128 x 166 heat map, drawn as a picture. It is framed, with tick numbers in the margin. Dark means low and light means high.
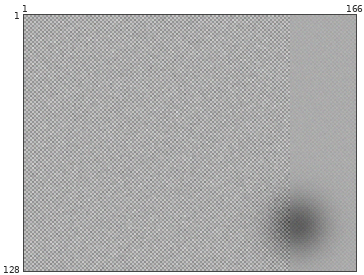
A single dip lies in the bottom right. The right part is calmer, past a seam about 80% of the way across. No row or column stands out. The field is checkered.
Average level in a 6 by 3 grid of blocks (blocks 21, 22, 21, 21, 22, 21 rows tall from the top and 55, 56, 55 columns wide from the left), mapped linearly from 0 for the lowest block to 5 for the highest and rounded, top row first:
5 5 5
5 5 5
5 5 5
5 5 5
5 5 0
5 5 1
